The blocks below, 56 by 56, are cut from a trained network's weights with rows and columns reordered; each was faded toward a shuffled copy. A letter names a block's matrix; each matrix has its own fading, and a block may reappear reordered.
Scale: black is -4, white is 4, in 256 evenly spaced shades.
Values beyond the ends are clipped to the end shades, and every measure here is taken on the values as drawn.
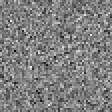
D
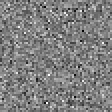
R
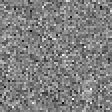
R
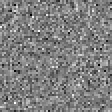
R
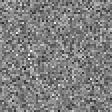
D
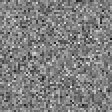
D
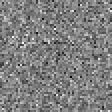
R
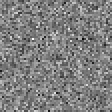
D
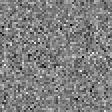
R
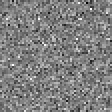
R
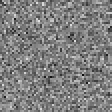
D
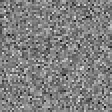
D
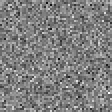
D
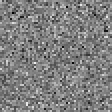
R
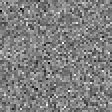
R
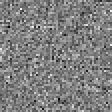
R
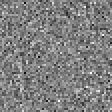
R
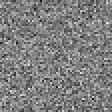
D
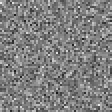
D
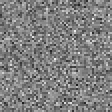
D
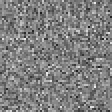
D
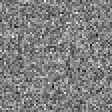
D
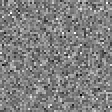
R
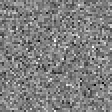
R
